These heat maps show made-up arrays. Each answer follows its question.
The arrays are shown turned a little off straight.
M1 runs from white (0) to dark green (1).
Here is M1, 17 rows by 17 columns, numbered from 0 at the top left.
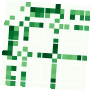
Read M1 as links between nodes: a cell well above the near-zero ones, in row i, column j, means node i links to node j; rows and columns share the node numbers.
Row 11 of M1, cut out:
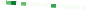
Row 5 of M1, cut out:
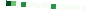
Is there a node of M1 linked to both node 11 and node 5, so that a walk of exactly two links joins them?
yes
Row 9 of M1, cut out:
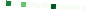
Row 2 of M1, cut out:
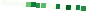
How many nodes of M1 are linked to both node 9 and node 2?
0
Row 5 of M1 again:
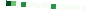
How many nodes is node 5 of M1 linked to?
4
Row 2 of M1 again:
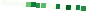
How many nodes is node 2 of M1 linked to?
8
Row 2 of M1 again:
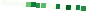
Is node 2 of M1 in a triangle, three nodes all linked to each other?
no
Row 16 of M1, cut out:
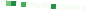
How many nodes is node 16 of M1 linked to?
4
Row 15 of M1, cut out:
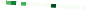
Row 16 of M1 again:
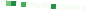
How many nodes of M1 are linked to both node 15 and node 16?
4
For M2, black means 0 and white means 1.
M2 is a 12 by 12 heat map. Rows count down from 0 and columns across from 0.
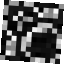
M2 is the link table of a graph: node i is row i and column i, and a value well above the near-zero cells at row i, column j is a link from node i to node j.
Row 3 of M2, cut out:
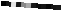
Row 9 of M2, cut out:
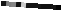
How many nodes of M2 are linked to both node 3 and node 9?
2
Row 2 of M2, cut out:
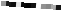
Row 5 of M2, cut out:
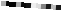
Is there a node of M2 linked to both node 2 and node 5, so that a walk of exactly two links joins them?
yes
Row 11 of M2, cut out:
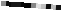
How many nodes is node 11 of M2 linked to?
5
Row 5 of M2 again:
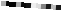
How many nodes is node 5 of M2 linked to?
6
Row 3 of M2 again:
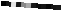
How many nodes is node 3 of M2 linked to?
3
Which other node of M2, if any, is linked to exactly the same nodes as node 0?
node 8
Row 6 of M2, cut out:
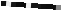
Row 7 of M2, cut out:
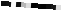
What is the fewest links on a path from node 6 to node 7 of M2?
2
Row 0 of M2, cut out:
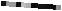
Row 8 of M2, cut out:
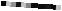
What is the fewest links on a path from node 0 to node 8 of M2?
2
